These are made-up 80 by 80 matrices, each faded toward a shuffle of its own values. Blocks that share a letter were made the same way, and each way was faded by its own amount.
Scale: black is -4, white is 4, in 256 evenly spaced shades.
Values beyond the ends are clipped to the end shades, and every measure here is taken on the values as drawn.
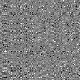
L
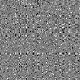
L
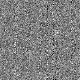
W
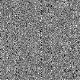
W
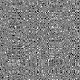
L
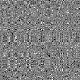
L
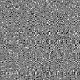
L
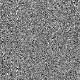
W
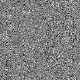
W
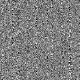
W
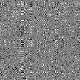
L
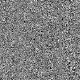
W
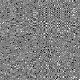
L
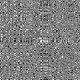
L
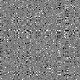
L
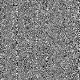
W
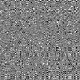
L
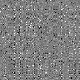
L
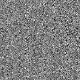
W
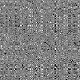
L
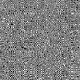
L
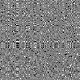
L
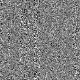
W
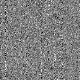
W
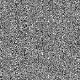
W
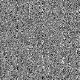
W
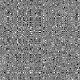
L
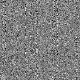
W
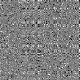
L
